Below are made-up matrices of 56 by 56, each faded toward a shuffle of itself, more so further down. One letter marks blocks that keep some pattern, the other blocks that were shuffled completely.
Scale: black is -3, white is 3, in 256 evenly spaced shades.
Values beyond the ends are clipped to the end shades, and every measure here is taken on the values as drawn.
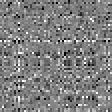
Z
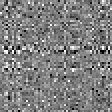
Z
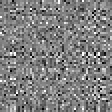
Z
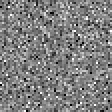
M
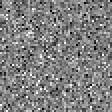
M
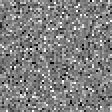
M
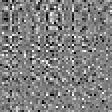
Z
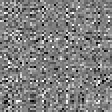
Z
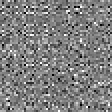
Z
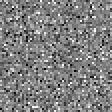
M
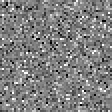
M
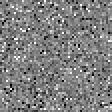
M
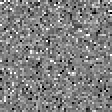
M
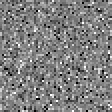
M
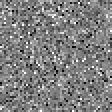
M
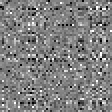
Z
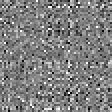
Z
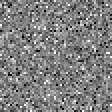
M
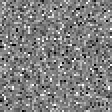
M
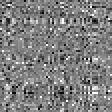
Z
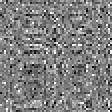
Z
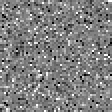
M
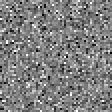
M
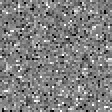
M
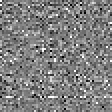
Z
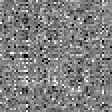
Z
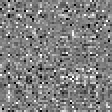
Z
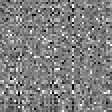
Z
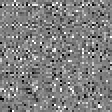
Z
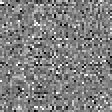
Z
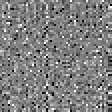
Z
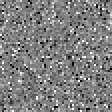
M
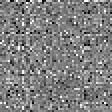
Z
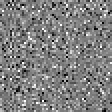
Z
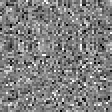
Z
